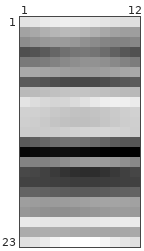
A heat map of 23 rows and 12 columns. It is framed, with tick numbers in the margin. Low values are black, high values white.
Stripes: horizontal, repeating 2 times. Slope: none. Grain: streaks across. Average level on the scale: 60%.
